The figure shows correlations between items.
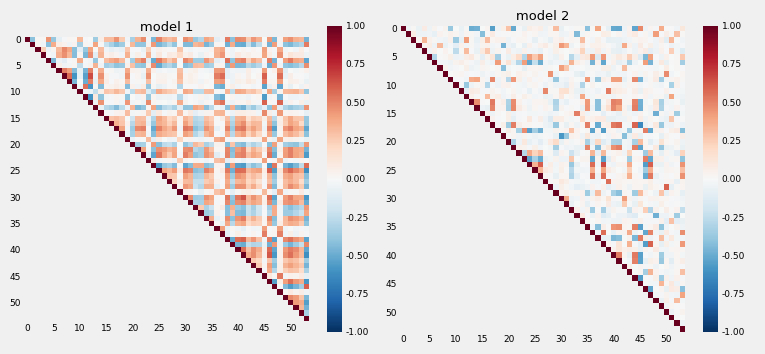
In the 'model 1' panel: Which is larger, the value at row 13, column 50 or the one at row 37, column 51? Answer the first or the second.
the second
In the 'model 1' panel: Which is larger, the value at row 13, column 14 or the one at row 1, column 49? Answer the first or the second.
the first
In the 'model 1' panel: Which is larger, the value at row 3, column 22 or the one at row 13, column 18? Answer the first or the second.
the first
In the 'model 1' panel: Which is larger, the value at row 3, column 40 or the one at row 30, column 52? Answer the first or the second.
the second
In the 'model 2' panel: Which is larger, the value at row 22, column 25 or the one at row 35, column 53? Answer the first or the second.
the first
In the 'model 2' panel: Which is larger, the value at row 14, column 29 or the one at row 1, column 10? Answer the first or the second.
the second
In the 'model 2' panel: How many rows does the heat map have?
54
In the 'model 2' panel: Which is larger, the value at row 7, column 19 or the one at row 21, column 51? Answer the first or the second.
the second
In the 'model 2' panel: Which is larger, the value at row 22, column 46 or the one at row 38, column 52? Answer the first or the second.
the second
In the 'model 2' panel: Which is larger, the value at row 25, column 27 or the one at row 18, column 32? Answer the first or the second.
the second
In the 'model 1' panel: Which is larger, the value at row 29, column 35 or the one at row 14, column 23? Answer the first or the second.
the second
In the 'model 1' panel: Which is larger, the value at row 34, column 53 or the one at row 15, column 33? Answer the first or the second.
the second
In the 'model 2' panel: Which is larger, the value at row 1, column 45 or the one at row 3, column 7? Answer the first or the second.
the second
